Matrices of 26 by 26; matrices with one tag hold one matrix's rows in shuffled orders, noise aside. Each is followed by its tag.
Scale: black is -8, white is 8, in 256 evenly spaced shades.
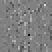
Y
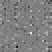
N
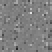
N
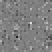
N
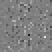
Y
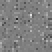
N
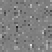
N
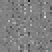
Y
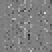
Y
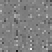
N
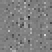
Y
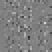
Y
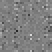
N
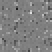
N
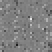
N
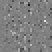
Y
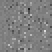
Y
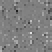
N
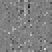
Y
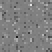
N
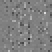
Y
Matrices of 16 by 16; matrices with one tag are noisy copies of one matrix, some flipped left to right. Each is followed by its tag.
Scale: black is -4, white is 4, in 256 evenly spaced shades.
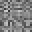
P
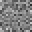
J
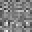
P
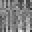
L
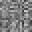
P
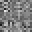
P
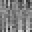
L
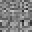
P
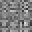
P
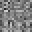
P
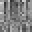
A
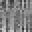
L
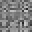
P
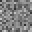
J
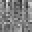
A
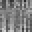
L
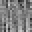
L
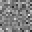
J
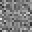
J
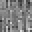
L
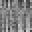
L
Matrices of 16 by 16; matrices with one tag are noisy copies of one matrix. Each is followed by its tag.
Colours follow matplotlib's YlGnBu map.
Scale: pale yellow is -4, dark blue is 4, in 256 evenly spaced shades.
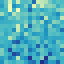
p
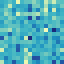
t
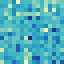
t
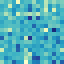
t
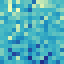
p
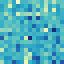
t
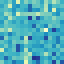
t
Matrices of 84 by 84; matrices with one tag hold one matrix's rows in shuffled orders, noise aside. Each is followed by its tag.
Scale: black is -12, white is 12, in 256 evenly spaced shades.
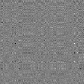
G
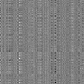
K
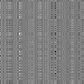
K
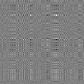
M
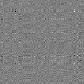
G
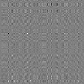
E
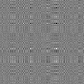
M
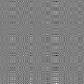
M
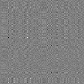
E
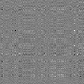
G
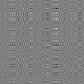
M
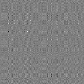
E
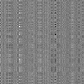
K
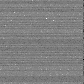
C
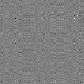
G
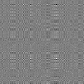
M
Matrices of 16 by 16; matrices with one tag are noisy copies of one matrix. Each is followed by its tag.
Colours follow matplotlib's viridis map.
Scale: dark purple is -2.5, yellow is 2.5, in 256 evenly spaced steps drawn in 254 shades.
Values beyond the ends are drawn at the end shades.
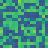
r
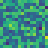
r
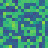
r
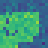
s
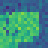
s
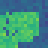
s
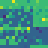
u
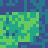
s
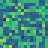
r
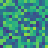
r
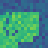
s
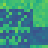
u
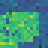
s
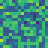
r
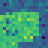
s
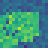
s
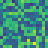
r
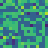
r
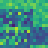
u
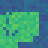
s
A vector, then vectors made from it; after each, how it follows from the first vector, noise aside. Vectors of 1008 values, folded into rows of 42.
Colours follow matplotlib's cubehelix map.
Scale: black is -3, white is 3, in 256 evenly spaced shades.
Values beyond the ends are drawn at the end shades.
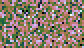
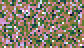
negated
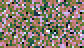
wrapped around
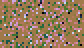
partly zeroed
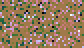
partly zeroed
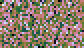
wrapped around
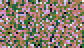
wrapped around
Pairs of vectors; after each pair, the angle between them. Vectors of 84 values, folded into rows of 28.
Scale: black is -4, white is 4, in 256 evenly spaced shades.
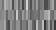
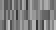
nearly opposite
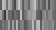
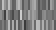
nearly parallel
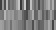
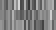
partly aligned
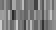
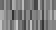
nearly parallel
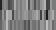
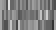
partly opposed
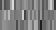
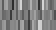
partly opposed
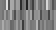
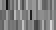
partly opposed
